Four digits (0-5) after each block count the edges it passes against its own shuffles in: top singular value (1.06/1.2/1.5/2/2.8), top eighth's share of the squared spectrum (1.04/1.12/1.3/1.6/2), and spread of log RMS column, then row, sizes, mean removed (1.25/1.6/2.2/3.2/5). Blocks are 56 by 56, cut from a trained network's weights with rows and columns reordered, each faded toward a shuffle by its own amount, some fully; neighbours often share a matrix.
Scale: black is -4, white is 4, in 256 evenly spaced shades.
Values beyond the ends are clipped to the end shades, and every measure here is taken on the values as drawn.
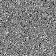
2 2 0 1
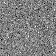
0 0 0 0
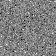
0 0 0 0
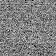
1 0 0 0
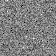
0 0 0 0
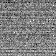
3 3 0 1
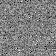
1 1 0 0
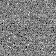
1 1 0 0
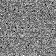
1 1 0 0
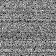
3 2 0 1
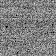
2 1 0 0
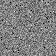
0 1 0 0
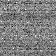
3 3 0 1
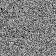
0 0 0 0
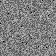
0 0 0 0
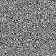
3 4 1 2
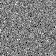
2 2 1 0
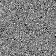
1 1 0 0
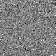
2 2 0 1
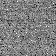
1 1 0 0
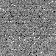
2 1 0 0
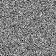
2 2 0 1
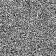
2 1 0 0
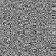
4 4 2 2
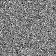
1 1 0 0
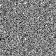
2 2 0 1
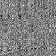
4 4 1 2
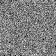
2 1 0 0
